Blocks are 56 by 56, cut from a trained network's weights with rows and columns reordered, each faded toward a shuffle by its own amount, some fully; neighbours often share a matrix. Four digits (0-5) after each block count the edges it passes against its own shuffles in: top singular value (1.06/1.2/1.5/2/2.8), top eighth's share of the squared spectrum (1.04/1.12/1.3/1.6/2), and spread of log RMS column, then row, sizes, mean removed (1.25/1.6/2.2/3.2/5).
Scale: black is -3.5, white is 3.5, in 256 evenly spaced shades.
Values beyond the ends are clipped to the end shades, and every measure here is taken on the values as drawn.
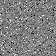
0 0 0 0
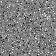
0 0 0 0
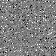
0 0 0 0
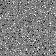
0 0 0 0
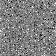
0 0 0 0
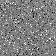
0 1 0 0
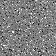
0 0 0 0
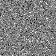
0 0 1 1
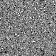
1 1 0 0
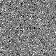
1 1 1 0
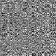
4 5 3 2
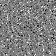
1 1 0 0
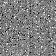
1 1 0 0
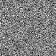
2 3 0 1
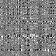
3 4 1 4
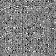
2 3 0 2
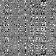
3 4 3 1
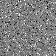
0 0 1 0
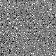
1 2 1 0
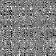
3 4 3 1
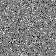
1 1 0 0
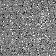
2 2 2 0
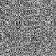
4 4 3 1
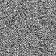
3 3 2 0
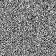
2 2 0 0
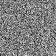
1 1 0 0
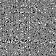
2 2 0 2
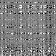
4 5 1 4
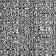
3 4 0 3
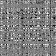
3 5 1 4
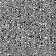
2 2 0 2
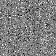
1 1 0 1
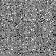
2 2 0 2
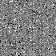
1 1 0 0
